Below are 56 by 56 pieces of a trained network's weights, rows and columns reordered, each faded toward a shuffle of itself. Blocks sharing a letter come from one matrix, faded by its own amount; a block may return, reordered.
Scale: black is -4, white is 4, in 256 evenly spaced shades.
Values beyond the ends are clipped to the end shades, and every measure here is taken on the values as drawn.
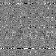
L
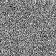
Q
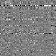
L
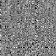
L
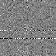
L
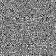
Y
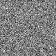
Q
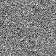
Q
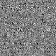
Y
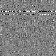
L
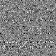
Y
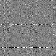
L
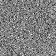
Q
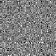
L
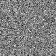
Q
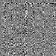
L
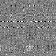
L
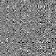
L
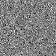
Q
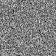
Q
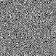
Y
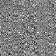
L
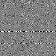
L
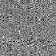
L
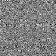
Y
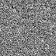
Q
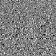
Y
